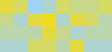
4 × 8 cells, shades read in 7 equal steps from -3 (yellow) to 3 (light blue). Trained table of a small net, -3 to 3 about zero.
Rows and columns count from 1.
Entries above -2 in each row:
7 5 7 7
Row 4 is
2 2 -1 -1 1 -2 2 2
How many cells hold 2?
8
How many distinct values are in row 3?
4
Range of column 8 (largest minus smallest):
3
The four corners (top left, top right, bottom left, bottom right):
-2 -1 2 2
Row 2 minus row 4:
-2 0 -1 -2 1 0 -3 -1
